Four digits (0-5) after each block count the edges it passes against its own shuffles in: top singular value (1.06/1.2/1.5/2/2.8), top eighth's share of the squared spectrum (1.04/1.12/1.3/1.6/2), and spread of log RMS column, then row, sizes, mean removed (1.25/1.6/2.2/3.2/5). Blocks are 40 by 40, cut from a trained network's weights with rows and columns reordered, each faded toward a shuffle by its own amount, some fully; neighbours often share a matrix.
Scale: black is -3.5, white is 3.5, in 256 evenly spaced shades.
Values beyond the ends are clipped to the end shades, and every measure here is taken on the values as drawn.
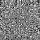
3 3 0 1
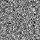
3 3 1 0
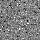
1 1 0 0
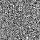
2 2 0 0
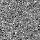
1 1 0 0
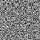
3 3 1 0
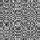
4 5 2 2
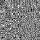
3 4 1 0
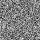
1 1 0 0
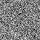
2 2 0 0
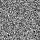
0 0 0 0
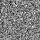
1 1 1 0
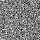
0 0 0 0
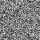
3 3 0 0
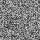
2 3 0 0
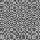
4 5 1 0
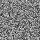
1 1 0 0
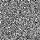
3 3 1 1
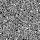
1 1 0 0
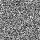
0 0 0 0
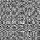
4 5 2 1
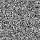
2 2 0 1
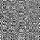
3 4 2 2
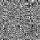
3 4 2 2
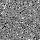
0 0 0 0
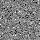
0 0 0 0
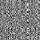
3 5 2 1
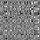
3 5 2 2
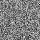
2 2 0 0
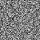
3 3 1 0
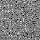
2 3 0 1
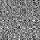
3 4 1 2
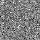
1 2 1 0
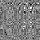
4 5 2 2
